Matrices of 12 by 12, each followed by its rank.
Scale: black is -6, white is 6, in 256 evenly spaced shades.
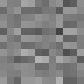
two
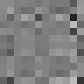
two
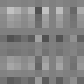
one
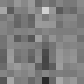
two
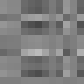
one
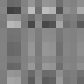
one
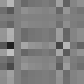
one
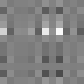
one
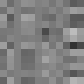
two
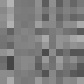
two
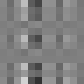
one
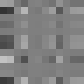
one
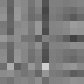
two
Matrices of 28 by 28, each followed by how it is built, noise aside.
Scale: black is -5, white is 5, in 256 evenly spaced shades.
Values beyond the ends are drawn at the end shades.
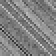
Toeplitz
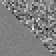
upper triangular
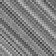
Toeplitz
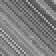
Toeplitz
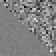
upper triangular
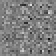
low rank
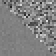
upper triangular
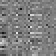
low rank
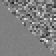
upper triangular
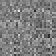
low rank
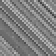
Toeplitz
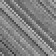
Toeplitz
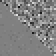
upper triangular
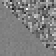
upper triangular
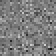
low rank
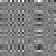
low rank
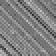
Toeplitz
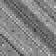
Toeplitz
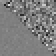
upper triangular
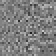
low rank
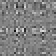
low rank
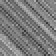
Toeplitz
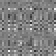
low rank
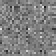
low rank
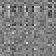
low rank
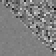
upper triangular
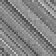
Toeplitz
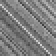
Toeplitz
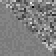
upper triangular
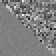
upper triangular
